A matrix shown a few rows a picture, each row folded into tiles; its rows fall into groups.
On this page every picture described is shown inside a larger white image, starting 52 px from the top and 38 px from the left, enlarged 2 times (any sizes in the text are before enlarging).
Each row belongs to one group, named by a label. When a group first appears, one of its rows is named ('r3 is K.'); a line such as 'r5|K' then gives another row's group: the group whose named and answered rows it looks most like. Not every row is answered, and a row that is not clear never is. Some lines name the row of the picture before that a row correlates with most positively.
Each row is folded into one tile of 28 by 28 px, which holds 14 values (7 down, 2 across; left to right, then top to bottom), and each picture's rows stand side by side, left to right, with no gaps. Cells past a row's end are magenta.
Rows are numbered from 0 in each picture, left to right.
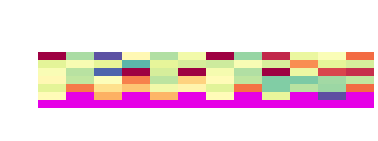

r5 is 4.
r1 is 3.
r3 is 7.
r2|3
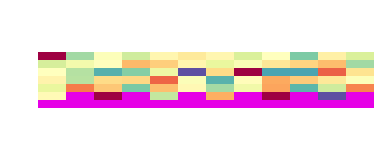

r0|7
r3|3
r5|4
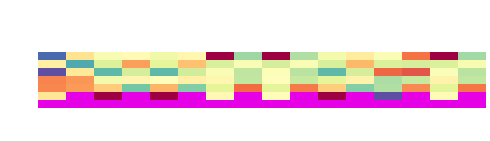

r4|7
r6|4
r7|7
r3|7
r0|3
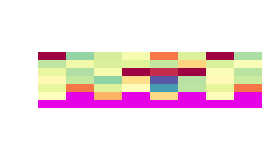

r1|3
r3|7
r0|7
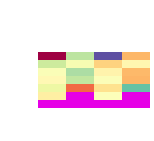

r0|7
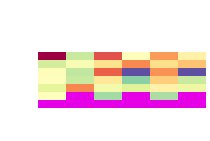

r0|7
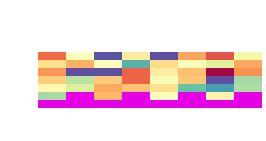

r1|3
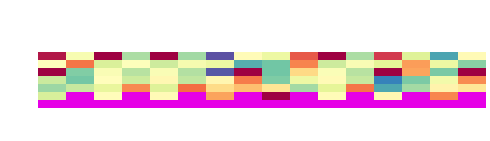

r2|7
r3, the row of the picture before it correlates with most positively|1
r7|3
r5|7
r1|7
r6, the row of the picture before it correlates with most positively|3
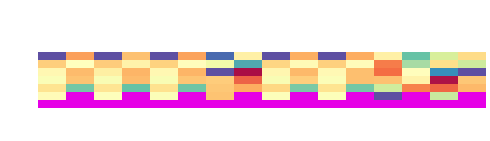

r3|3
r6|4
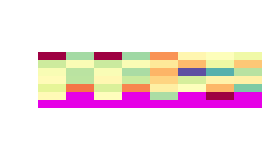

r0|7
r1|7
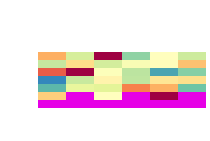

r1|7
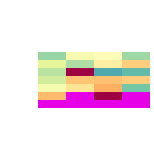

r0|3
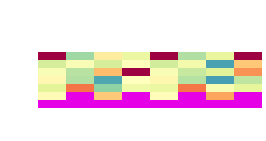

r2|7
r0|7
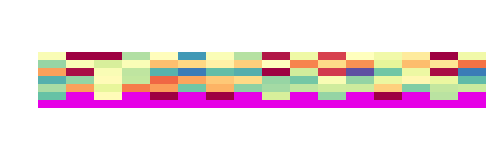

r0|4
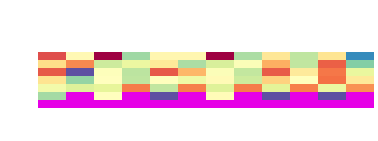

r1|7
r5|4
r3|7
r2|4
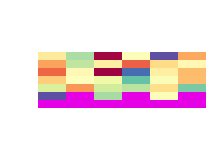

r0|4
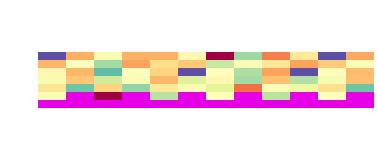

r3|7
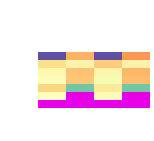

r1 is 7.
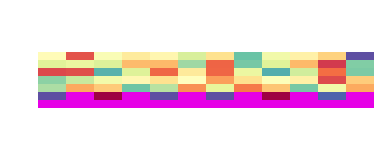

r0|4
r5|4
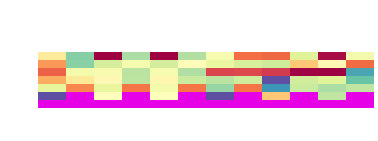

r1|7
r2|7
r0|4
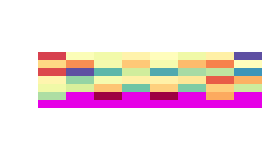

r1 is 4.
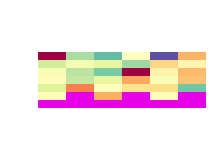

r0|7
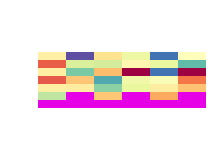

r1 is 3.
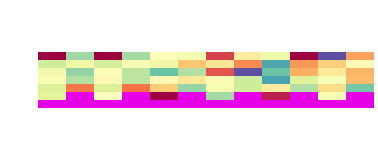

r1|7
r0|7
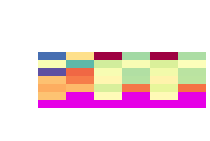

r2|7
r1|7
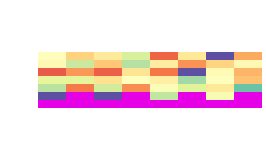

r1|4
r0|4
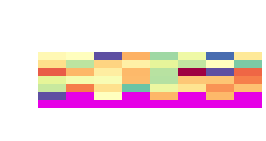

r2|3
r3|3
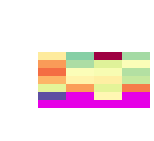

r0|4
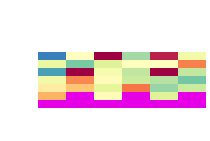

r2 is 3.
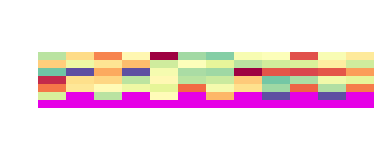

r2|7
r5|4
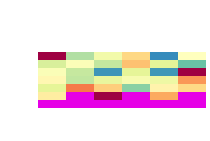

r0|7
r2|3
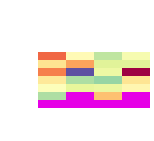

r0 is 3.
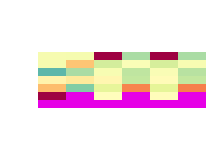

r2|7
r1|7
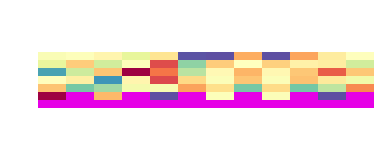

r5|4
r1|3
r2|4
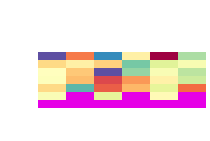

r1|3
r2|7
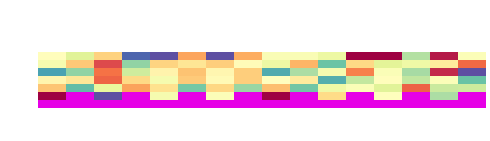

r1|4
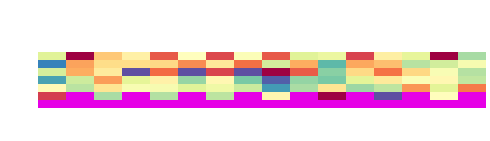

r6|4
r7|7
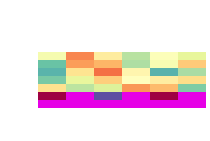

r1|4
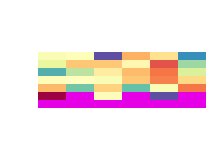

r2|4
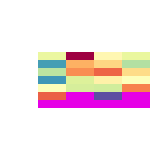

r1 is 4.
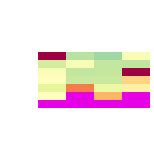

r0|7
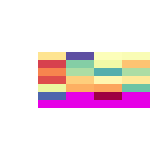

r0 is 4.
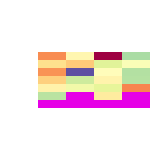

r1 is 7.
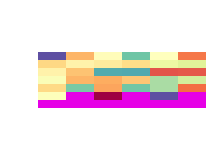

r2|4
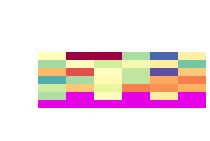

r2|3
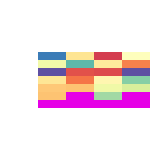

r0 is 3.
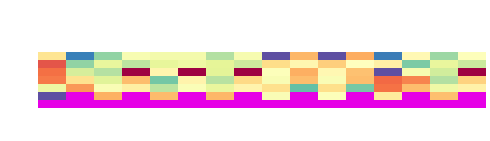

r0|4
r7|3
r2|3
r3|3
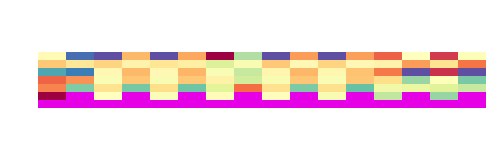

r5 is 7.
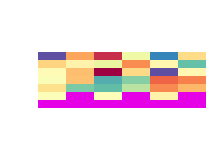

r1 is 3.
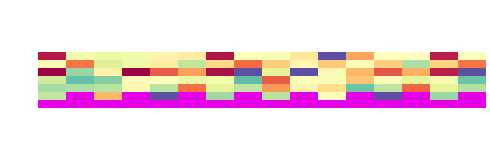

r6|4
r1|3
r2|4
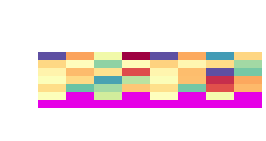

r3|3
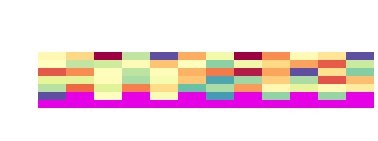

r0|4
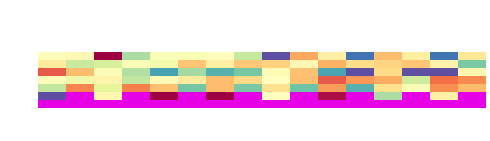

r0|4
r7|3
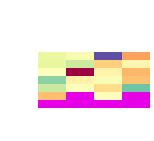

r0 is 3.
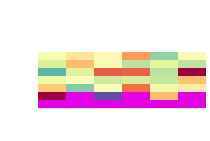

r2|3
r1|4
